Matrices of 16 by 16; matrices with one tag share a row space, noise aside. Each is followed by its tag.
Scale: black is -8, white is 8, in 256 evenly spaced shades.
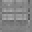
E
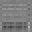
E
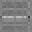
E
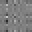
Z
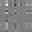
Z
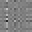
Z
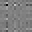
Z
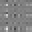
Z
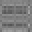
E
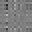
Z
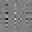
Z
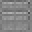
E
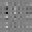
Z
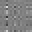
Z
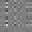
Z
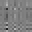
Z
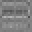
E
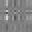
Z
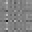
Z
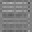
E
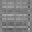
E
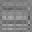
E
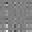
Z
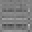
E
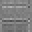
E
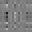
Z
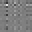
Z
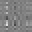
Z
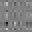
Z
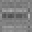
E
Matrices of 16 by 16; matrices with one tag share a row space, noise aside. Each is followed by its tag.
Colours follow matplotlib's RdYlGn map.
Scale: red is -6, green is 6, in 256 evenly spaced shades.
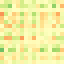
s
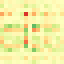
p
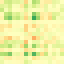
p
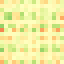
s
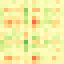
p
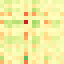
p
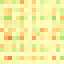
s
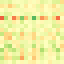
s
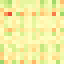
s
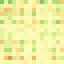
s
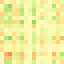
s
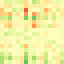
p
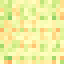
s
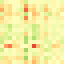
p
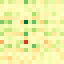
p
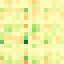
p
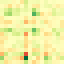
p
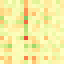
p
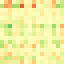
s
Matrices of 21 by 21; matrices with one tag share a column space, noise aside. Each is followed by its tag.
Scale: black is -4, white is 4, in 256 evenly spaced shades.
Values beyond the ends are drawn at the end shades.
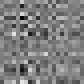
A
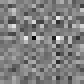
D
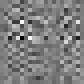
D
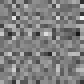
A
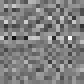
D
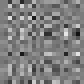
A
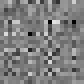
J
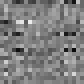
J
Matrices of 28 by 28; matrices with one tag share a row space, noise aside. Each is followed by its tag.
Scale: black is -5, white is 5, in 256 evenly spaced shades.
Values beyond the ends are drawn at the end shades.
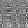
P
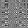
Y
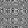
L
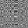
L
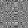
L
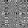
Y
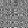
L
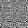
P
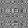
L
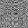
L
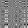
Y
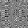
Y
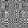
Y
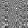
Y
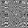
Y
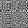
P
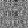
L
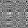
P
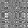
Y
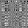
Y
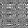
P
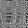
P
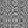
L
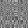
L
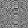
L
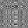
L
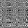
P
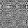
P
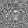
L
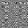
Y
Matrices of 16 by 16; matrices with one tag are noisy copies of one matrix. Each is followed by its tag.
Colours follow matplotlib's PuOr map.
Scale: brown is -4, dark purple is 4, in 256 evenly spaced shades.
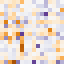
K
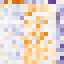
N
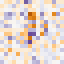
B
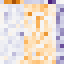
N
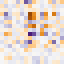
B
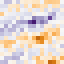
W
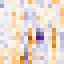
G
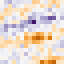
W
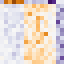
N
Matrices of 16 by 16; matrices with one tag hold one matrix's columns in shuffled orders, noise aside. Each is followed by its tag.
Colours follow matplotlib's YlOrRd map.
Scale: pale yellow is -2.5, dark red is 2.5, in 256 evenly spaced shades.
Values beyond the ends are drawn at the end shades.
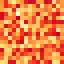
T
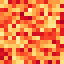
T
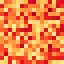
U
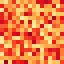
T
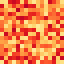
U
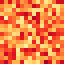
T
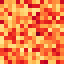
T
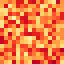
T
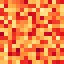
T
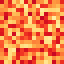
T
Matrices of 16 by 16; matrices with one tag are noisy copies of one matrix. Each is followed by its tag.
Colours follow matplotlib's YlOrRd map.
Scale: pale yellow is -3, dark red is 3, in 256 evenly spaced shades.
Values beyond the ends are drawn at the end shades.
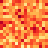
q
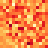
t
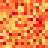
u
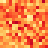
t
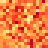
t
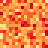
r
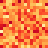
q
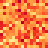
q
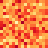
q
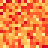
r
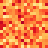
q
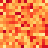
r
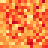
t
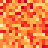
r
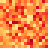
t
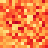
t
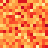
r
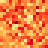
t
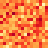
u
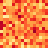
q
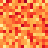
r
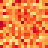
q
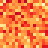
r
